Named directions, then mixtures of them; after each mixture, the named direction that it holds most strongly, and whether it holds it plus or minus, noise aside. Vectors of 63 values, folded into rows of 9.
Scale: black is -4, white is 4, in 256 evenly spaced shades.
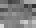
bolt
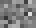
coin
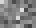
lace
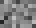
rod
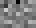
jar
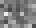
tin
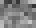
bolt, plus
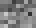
coin, minus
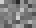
lace, plus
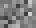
coin, plus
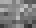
bolt, minus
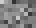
lace, plus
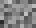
rod, plus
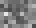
tin, plus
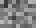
jar, plus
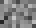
rod, plus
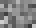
tin, minus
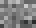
bolt, minus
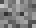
tin, minus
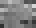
bolt, minus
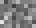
rod, minus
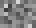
jar, minus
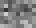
bolt, plus
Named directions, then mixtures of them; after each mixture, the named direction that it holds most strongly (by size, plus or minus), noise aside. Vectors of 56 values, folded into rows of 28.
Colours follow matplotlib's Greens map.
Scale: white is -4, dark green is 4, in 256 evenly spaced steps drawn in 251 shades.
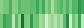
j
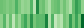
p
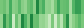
j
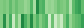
p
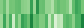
p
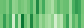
j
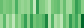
p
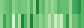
j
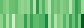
p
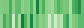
j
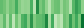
p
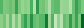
p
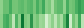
j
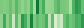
p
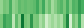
j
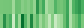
j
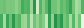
p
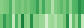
j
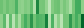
p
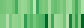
p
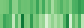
j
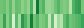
p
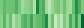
p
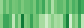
j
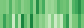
j
